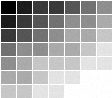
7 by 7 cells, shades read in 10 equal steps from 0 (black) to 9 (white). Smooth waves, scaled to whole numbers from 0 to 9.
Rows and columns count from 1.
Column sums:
25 30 36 40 44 48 52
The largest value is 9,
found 5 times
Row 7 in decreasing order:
9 9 9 8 8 7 7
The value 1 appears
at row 1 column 2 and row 2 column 1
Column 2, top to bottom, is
1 2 3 5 6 6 7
